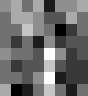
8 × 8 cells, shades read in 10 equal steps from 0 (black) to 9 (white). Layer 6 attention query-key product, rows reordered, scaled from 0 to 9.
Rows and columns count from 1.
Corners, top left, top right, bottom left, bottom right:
5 6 6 4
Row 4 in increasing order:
1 2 2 3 3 4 4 5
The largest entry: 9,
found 2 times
